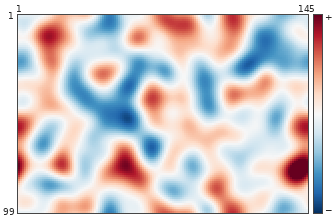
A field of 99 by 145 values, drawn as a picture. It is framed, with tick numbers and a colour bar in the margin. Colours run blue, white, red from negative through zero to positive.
No lone cell stands out from its neighbours. The field is smooth, with broad soft blobs. On average the colour sits 50% of the way up the scale. The halves do not mirror each other. The bottom right is the ninth with the highest average.
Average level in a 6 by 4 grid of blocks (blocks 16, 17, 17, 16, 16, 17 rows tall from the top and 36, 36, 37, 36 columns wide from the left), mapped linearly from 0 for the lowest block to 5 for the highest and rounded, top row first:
4 2 5 1
2 2 2 0
2 1 2 3
3 0 3 3
3 4 2 4
2 3 3 3
